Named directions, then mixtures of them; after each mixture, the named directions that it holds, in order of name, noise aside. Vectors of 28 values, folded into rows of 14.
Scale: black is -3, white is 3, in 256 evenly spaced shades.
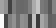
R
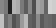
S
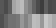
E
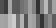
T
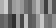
T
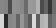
E, R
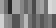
S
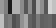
S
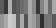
T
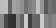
R, T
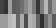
T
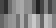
E, T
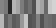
S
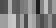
T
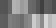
E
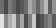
R, T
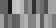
E, S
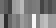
E, R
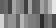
S, T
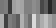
E, R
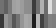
R, S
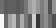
R, T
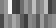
E, S
